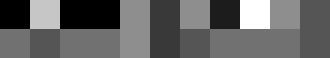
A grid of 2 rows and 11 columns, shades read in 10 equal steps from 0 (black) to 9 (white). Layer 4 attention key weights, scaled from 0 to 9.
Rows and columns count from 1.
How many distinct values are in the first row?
7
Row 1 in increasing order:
0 0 0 1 2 3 5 5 5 7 9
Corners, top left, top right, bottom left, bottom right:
0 3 4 3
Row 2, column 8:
4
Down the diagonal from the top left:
0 3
